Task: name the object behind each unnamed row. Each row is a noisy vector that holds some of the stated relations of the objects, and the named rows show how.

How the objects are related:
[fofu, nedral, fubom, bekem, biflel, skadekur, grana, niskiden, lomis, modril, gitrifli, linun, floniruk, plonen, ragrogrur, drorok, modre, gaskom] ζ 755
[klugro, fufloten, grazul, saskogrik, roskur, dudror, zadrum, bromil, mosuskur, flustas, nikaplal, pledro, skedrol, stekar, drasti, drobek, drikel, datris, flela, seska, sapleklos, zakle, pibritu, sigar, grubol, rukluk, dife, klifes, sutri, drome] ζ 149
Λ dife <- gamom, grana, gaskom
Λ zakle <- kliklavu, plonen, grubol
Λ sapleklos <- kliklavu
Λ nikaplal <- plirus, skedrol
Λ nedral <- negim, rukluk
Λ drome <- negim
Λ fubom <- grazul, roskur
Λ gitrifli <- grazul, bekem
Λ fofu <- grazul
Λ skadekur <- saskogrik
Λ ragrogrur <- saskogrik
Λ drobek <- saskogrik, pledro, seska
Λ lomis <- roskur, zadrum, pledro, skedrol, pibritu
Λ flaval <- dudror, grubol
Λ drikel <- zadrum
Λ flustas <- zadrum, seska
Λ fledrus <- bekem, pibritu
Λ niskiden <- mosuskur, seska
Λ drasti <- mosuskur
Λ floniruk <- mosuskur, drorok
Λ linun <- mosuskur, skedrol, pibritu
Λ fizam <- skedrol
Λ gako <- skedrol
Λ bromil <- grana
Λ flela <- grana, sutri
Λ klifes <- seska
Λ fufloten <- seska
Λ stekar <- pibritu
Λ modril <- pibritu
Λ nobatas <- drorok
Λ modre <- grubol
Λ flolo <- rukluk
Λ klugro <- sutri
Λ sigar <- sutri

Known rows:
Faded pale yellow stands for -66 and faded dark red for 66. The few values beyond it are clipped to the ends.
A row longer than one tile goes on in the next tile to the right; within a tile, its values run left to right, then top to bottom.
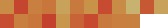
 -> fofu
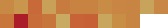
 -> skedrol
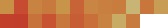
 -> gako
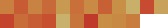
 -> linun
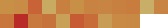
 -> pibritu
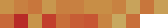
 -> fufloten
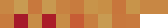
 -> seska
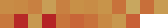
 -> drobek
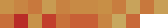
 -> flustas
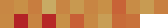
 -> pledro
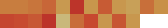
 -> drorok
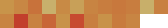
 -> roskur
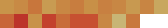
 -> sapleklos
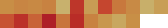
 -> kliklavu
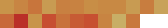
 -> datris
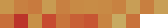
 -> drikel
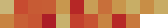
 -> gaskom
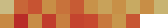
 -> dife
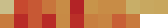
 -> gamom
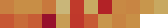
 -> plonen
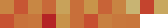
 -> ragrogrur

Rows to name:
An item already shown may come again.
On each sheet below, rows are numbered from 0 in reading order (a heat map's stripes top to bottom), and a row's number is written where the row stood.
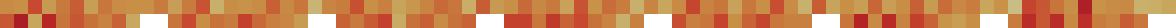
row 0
rukluk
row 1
grazul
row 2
lomis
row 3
flaval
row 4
fofu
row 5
dudror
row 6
gamom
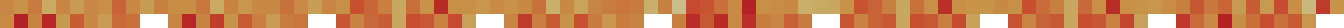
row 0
pledro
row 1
zadrum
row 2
bekem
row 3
roskur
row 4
gamom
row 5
bekem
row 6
bekem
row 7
nedral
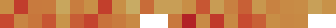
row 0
gitrifli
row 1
sutri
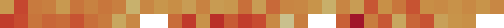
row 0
fledrus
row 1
zakle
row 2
mosuskur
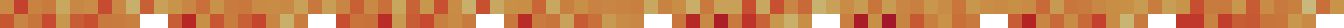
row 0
fubom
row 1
drasti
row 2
modre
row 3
pibritu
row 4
grubol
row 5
saskogrik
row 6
nikaplal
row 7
flolo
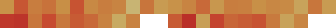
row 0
nobatas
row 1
drome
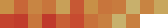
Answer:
flaval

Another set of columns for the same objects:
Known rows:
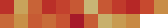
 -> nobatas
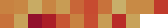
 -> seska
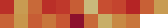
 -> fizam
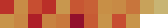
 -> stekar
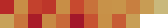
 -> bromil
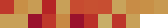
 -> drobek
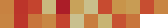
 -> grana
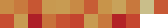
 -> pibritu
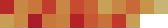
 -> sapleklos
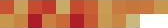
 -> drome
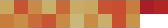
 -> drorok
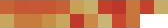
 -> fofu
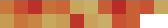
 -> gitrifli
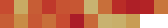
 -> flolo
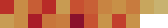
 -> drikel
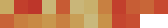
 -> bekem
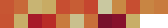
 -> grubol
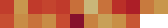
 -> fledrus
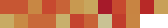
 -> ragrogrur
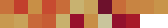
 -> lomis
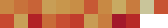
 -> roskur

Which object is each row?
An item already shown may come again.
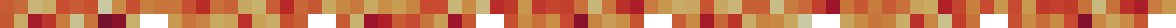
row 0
grubol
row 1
gitrifli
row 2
pledro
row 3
fledrus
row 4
rukluk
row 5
linun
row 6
fledrus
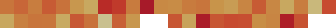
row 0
floniruk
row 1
skedrol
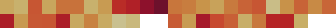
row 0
negim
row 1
dudror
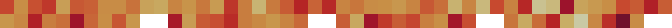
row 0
nikaplal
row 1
plirus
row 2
zadrum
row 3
plonen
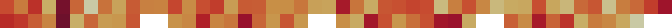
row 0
gamom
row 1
nikaplal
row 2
zakle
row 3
rukluk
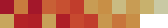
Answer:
dife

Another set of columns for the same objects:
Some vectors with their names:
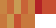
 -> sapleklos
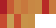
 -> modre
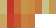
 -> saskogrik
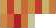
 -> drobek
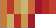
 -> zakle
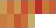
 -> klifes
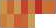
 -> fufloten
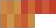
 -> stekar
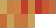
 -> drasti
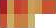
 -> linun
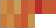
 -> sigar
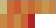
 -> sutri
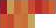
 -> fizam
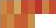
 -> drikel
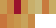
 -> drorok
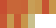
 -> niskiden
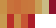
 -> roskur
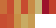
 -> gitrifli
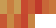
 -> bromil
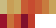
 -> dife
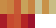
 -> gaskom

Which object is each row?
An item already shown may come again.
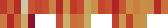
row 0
kliklavu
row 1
linun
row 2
modre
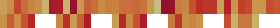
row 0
pibritu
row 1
plirus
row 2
roskur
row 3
flolo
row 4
linun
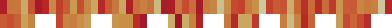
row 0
flaval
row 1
fofu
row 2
skedrol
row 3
negim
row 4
bekem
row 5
nikaplal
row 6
zadrum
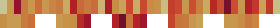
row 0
mosuskur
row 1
skedrol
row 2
gamom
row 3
fofu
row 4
nedral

